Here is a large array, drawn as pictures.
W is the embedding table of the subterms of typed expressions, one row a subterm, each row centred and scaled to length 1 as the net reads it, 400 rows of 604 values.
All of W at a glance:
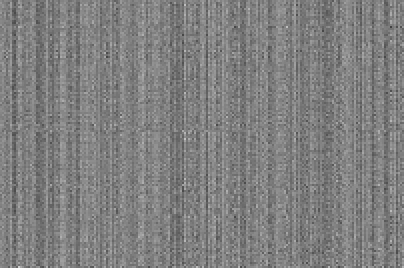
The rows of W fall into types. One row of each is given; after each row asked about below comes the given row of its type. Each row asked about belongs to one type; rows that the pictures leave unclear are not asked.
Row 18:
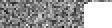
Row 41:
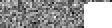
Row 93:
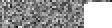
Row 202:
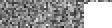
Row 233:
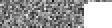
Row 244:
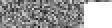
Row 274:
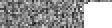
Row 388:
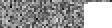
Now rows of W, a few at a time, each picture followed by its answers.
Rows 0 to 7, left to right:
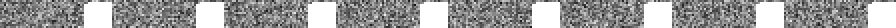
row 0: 18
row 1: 93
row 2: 274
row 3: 244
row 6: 388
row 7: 41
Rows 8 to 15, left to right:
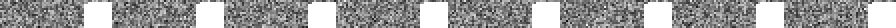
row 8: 388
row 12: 233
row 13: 202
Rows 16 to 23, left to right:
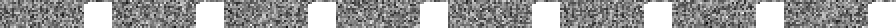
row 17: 18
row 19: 244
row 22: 274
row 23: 18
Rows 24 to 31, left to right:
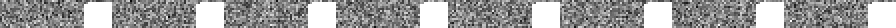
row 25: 233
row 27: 388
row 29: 93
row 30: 18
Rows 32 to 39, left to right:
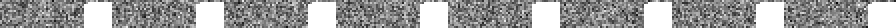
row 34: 18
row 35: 202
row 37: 18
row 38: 18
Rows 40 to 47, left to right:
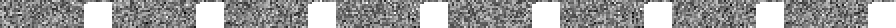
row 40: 388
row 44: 41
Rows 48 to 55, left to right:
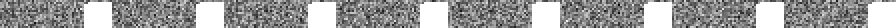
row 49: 18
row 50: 233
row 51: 274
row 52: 244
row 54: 93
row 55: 233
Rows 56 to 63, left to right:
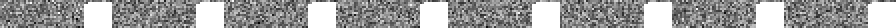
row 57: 233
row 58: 93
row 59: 41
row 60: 18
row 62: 202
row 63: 93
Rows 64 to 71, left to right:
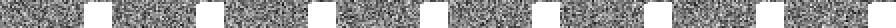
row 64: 244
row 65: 233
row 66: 244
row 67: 244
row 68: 244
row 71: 202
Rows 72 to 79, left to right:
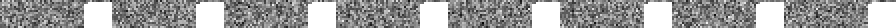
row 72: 41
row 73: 202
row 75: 41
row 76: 41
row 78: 18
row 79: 93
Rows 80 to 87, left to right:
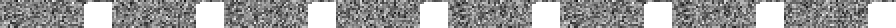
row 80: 93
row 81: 274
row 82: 274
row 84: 274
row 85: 93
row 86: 274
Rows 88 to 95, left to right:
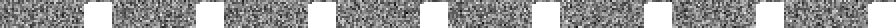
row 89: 244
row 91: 41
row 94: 244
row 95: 41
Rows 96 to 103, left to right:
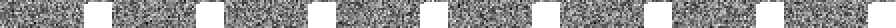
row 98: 244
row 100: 388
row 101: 93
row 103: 18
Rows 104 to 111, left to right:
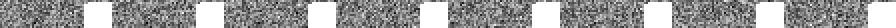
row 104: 388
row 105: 274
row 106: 41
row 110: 388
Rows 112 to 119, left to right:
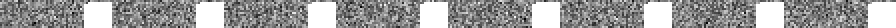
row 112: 274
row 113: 274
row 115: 202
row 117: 274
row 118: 388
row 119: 388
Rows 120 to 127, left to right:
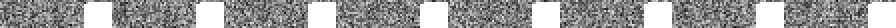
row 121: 202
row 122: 244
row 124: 244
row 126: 244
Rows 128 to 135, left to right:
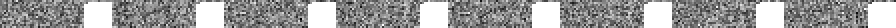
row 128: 233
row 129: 274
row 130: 93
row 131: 18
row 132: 274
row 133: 18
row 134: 202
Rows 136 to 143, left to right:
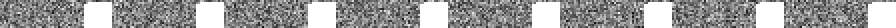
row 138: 244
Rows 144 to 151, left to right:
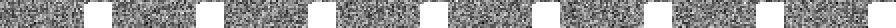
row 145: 274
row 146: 233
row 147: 388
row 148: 93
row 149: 244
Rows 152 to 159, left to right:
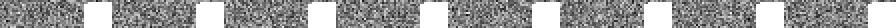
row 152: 388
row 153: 233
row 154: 244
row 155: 233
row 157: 274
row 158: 18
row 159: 93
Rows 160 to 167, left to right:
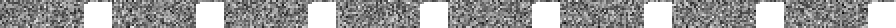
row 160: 202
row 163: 388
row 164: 93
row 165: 274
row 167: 244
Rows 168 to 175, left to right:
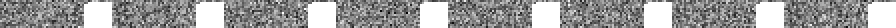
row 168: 18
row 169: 274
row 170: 41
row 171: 93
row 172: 274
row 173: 93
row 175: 274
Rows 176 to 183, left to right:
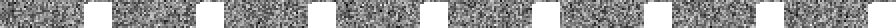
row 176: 202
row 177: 18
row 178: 388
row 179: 202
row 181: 244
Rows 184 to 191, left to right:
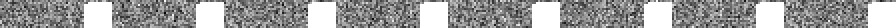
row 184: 202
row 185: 202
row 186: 244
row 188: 41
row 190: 93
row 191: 244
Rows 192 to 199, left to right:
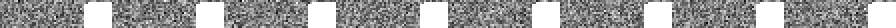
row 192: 233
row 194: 93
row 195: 233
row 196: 18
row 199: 18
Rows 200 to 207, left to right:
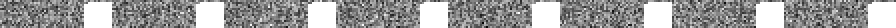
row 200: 274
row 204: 388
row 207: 41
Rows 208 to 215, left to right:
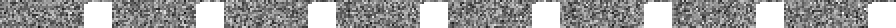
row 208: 18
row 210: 41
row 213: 244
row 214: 274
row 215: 41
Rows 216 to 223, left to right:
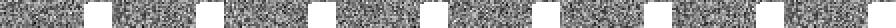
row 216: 274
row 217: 233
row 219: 202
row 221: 244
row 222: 274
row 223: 233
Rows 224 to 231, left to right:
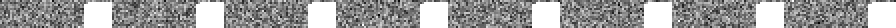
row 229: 244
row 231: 93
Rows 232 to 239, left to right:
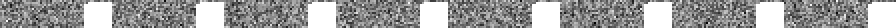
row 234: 274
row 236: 18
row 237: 41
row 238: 388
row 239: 202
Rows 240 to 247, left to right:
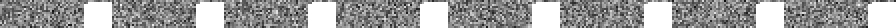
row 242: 41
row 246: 18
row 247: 41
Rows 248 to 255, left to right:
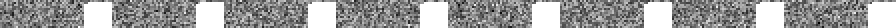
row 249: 93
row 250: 233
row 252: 202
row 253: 41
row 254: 202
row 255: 274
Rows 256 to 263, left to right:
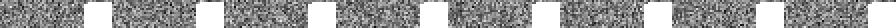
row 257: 244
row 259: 388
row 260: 202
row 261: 274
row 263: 93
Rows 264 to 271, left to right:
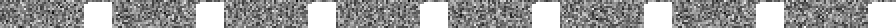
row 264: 202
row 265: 244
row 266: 388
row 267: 388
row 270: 244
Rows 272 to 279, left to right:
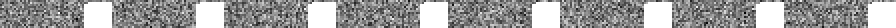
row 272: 18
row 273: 244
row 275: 274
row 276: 18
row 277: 388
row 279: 274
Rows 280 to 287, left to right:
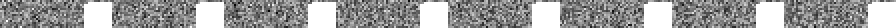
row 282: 202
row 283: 388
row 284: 244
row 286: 274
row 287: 233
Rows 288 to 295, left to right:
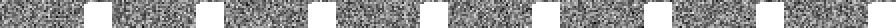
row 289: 233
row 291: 202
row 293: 41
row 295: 388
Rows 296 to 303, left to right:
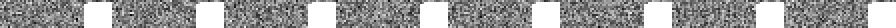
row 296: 93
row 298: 388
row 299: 18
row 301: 18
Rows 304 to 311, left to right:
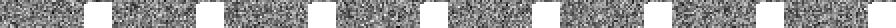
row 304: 93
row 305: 41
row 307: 202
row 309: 274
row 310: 274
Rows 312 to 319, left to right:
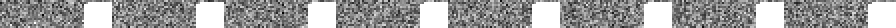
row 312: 18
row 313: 93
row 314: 244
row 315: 233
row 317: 244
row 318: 233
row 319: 18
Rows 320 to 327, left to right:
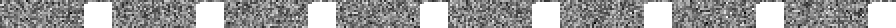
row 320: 233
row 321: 388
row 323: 93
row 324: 41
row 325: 388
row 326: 41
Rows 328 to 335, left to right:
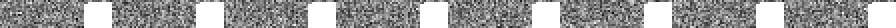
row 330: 388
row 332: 244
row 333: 244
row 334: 41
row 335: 41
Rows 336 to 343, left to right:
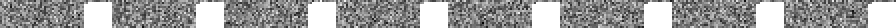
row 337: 233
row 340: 274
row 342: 18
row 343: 41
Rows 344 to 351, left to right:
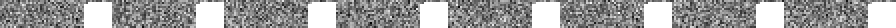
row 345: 233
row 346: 388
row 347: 41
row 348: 388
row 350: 41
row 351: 388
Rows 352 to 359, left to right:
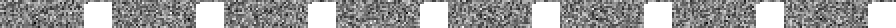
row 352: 274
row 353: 18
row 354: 274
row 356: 233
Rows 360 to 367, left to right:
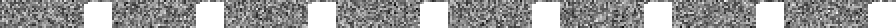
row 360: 18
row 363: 244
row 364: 244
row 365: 202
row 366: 93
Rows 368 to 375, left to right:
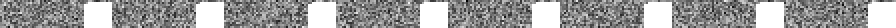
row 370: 18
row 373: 233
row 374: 388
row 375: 244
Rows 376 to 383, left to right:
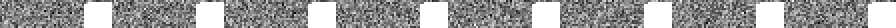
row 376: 93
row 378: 41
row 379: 41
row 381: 233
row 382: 388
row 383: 93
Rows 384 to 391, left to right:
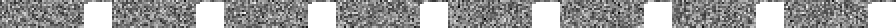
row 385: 18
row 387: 93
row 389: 244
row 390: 233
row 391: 388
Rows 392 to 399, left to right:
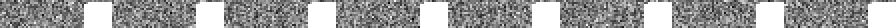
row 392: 18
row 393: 244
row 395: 233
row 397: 202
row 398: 388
